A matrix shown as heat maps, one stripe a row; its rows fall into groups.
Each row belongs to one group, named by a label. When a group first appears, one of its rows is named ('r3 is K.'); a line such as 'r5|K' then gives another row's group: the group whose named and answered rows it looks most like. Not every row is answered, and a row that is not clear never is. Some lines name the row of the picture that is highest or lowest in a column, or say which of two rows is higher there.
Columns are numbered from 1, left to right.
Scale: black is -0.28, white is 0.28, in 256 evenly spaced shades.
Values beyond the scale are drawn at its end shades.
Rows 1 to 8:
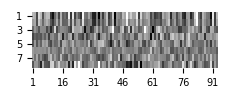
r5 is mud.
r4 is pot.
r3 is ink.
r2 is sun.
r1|sun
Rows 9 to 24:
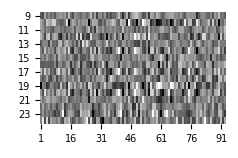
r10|mud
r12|sun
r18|pot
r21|mud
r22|ink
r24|sun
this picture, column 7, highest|10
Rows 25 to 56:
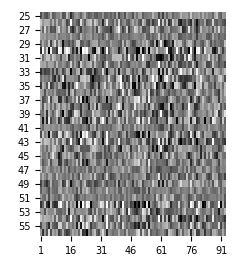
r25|pot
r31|mud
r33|pot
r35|ink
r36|mud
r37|sun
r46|sun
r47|mud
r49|pot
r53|mud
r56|sun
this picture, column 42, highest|52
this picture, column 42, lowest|38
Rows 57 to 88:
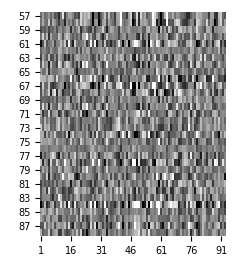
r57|ink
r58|ink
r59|pot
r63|ink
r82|ink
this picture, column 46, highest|67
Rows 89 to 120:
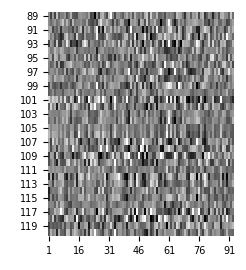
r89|sun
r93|ink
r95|sun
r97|ink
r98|mud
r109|ink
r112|mud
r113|mud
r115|mud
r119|pot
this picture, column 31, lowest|95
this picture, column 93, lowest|101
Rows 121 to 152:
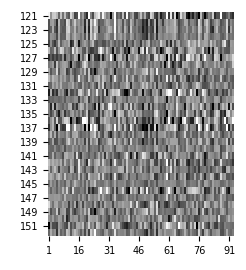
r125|pot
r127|pot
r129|sun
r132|mud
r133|pot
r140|pot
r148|mud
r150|ink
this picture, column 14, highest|137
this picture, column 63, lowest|136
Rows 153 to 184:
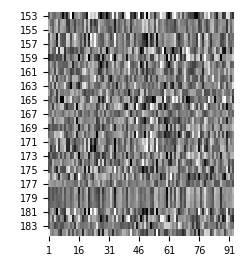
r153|ink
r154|sun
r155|sun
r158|ink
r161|ink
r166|mud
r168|mud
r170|mud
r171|sun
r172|sun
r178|pot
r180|pot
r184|mud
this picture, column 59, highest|165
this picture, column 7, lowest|165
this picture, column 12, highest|153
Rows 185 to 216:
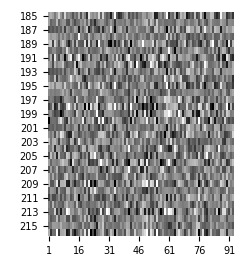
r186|sun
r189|sun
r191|ink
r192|mud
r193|pot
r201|pot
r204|ink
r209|sun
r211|pot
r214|sun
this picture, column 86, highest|204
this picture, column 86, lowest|213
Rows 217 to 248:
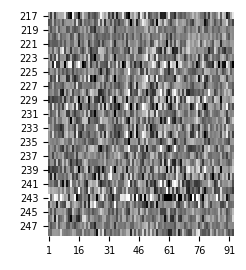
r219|sun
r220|pot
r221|pot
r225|ink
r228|ink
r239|pot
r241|ink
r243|mud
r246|ink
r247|sun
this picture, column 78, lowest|243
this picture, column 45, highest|243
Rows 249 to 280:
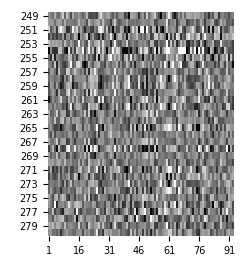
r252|pot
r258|ink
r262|ink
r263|sun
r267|sun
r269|sun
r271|mud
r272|pot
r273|ink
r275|sun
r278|mud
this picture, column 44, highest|277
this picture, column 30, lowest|254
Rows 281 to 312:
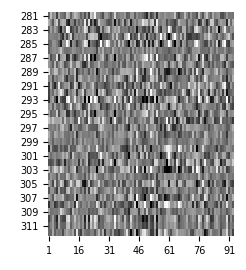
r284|ink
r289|mud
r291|pot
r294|ink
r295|sun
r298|mud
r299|mud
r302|pot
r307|mud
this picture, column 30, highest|285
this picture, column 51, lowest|285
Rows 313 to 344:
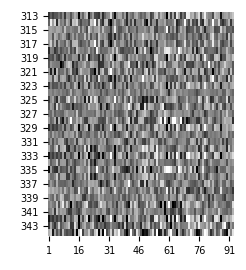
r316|sun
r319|pot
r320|ink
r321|sun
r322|sun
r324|ink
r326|ink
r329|pot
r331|mud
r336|sun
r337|ink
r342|pot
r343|pot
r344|mud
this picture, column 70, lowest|328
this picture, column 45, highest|344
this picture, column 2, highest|314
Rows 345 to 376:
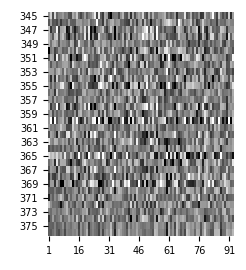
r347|sun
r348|sun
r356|ink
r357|mud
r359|mud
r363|mud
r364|pot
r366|ink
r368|pot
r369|ink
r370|pot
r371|mud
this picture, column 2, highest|360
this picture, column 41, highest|369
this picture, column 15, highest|360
